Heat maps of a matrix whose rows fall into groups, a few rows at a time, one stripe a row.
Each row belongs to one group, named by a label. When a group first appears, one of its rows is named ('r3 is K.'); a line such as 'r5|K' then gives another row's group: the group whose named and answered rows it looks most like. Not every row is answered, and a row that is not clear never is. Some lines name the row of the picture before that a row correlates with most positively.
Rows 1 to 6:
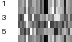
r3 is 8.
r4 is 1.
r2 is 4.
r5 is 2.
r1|4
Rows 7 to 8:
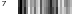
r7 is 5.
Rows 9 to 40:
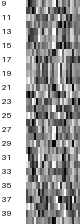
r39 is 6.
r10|5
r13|2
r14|2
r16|4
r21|4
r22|5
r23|8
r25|8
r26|5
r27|2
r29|4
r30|2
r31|2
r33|5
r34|2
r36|6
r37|1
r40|4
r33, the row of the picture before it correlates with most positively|8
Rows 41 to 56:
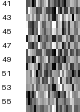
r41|5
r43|4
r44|2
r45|2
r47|2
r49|5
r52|8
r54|5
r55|2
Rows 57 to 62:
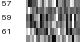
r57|2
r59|1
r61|8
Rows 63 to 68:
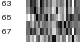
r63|1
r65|8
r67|1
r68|4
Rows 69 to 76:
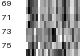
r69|2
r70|2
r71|2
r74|4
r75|2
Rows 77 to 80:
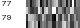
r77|1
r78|2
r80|6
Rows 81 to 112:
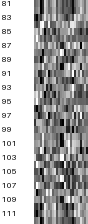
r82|5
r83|5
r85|8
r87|4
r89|5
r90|4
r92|5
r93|6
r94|8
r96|5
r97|1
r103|2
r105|5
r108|2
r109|4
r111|5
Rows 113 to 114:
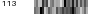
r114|5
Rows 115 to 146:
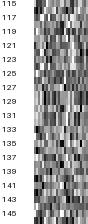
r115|2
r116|5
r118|4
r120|8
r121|6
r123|6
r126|1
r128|8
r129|8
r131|8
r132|8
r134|2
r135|4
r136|2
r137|8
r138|4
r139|6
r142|5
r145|2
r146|5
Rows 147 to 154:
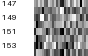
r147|4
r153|5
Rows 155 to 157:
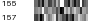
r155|1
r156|4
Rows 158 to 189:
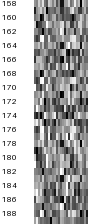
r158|4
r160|5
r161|2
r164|4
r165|1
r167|8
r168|5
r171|4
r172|8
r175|8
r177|8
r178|4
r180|2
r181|2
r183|4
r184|8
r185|8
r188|8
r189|6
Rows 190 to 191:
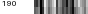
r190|5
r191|5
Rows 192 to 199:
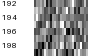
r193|8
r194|6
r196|1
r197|6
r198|1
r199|5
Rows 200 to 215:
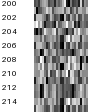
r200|1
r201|2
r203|8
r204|5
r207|5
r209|4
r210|8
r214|4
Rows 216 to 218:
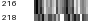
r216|5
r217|5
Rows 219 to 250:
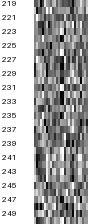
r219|5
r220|2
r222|1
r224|4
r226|1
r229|6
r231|1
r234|1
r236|8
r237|6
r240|2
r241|2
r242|2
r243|2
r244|2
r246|8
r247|4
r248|5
